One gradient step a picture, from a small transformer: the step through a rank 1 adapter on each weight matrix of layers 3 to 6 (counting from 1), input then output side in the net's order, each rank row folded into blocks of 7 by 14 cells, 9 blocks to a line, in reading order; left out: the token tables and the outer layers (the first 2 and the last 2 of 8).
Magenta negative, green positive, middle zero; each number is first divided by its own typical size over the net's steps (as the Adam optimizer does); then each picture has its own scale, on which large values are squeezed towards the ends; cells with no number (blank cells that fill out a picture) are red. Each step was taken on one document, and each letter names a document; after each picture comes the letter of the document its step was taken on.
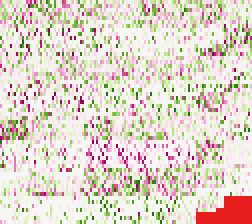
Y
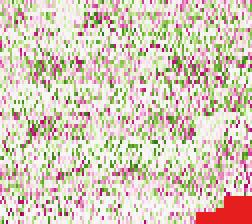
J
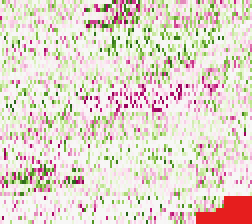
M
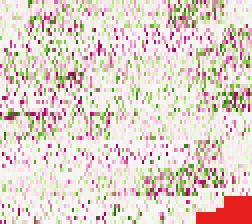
Y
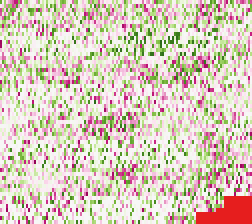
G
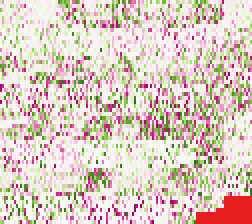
J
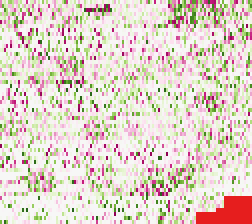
Y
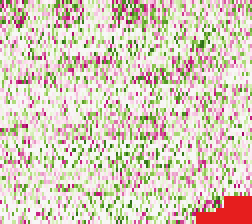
G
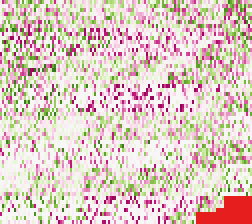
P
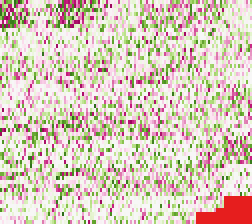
G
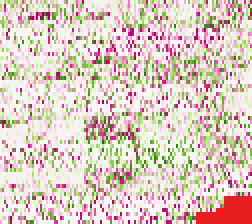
G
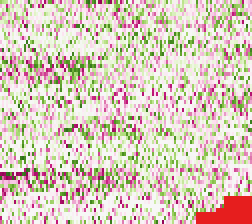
G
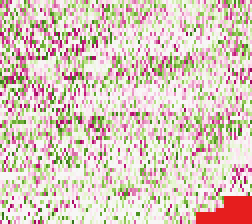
P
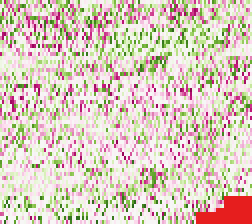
P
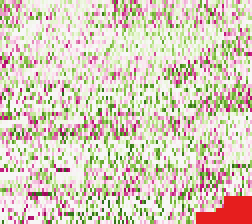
J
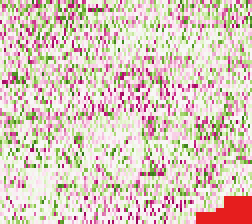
P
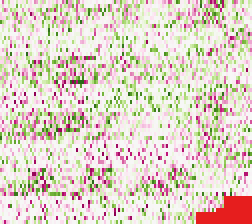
Y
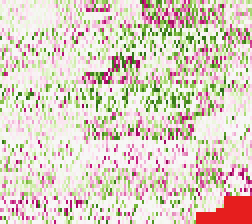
J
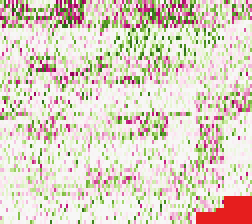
M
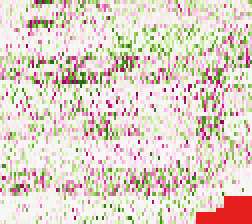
Y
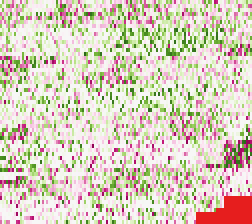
G
